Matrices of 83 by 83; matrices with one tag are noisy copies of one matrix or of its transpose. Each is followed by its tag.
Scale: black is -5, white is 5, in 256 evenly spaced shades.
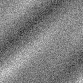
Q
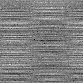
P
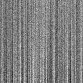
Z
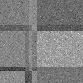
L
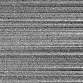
Z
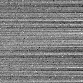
Z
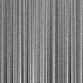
Z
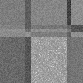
L
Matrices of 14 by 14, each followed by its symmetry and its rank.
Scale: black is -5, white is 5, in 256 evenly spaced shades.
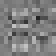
neither, rank three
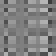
neither, rank one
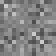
symmetric, rank three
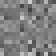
neither, rank three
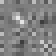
symmetric, rank three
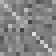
symmetric, full rank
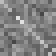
symmetric, full rank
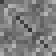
symmetric, full rank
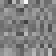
neither, rank three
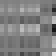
neither, rank one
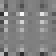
neither, rank one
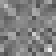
symmetric, rank three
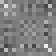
symmetric, rank three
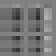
neither, rank one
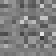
neither, rank three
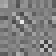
symmetric, rank three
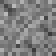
symmetric, full rank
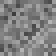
symmetric, full rank
